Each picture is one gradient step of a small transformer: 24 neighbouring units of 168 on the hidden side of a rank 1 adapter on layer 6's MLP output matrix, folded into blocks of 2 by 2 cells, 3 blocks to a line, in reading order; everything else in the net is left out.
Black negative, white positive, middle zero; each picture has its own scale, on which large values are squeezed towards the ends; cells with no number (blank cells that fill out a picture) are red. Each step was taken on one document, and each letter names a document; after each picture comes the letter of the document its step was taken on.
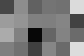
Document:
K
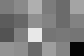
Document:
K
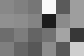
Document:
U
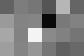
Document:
U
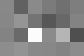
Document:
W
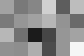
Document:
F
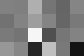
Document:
K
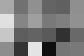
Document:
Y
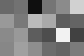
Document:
W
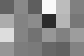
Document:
U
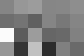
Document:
Y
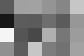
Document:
Y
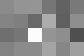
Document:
W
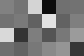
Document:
U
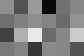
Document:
F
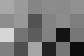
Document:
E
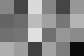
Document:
K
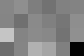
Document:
K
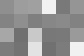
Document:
F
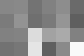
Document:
K
